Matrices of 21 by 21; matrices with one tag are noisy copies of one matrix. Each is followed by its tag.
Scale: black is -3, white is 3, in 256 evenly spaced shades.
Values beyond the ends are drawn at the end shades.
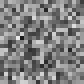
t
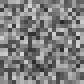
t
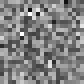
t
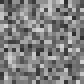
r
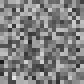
t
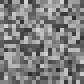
r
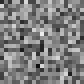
r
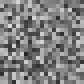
t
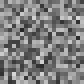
t
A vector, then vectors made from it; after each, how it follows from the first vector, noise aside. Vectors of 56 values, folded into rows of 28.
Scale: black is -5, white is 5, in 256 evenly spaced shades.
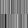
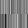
copied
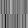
sign-scrambled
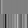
partly zeroed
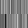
copied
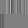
partly zeroed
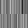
reversed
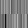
copied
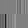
partly zeroed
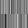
copied
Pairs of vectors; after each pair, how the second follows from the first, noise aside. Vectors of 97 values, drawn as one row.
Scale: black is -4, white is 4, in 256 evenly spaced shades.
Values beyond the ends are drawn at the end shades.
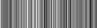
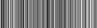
wrapped around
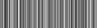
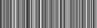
wrapped around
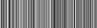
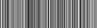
wrapped around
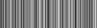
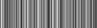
reversed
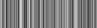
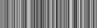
wrapped around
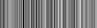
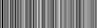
wrapped around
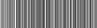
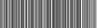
reversed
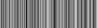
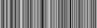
reversed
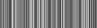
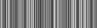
wrapped around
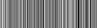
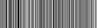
reversed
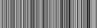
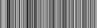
reversed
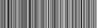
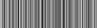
wrapped around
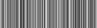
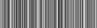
wrapped around
